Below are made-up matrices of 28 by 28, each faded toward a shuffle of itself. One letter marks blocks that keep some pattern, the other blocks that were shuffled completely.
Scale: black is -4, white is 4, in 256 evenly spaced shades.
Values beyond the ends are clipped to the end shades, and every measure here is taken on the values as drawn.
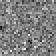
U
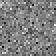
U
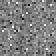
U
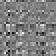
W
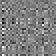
W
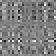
W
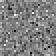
U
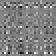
W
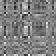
W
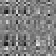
W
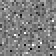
U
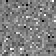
U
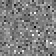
U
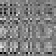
W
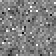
U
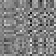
W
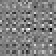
W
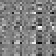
W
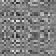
W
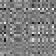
W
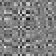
W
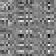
W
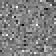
U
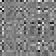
W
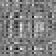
W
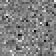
U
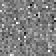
U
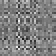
W
